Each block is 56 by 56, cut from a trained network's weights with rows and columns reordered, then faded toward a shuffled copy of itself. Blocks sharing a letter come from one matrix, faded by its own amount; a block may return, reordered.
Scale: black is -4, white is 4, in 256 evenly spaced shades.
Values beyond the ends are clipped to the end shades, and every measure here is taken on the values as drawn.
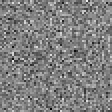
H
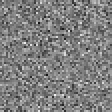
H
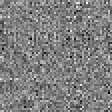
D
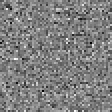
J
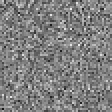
H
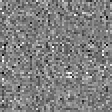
D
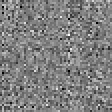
D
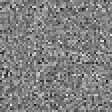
J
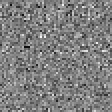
J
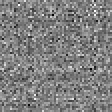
D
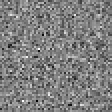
J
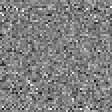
J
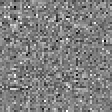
D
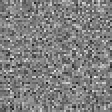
J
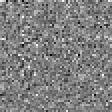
D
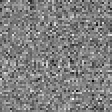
J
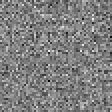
J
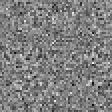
H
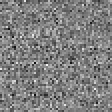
H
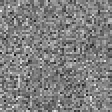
H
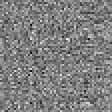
H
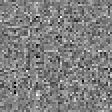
D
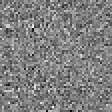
H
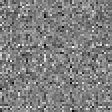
D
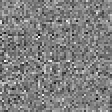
D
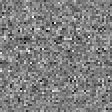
J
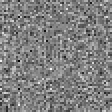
H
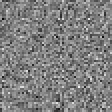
H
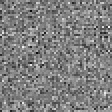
J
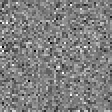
D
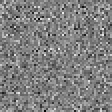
J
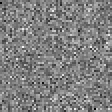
J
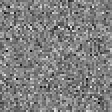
J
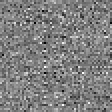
D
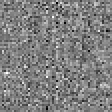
D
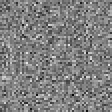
J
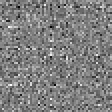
D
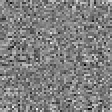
J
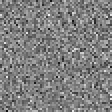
H
